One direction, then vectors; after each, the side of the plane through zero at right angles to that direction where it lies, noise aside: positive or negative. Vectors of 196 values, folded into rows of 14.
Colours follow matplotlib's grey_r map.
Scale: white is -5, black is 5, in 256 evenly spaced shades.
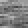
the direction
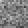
positive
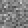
positive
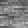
negative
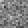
positive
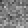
negative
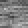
negative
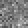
negative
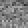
negative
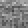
positive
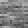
positive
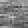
positive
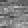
negative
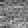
negative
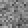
positive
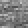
positive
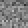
negative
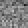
negative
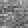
positive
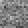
positive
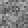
positive
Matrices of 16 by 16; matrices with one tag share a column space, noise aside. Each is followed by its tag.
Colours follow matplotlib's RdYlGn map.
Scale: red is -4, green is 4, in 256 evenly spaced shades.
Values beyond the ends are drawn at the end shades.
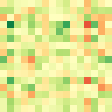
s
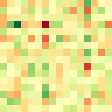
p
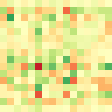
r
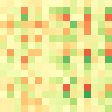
s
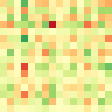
p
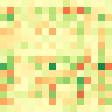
r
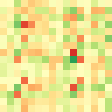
s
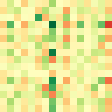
s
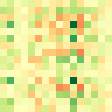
s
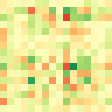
r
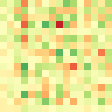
p
